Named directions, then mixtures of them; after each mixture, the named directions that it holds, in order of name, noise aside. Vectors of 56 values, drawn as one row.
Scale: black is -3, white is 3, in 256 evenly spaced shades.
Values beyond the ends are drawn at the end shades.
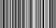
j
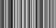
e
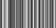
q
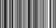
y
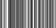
q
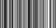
y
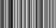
e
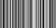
j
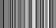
e, j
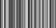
q, y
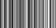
q, y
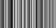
e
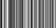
q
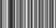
e, q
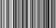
e, y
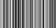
e, j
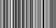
e, j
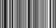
y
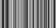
q, y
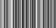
e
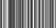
q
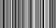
j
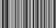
q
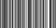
j, y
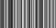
e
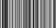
q, y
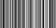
j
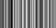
e
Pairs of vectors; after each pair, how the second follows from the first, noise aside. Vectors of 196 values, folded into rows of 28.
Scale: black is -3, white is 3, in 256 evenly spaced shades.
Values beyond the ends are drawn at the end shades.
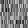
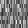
sign-scrambled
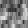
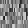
sign-scrambled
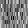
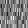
sign-scrambled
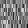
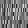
sign-scrambled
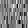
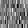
sign-scrambled
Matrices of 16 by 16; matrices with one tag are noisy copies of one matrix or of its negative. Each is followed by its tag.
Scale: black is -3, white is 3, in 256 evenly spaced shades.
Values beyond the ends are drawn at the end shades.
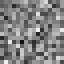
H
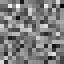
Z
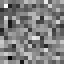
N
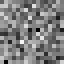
H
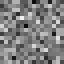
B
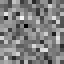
B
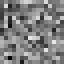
N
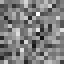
H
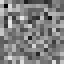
N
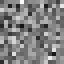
Z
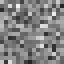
Z
